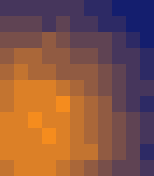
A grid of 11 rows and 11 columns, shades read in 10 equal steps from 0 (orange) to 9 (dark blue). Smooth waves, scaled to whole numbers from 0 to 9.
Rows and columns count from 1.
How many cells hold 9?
6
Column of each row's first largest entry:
9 10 11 11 11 10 11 11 11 11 11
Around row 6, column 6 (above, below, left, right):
4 2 2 4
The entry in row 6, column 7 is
4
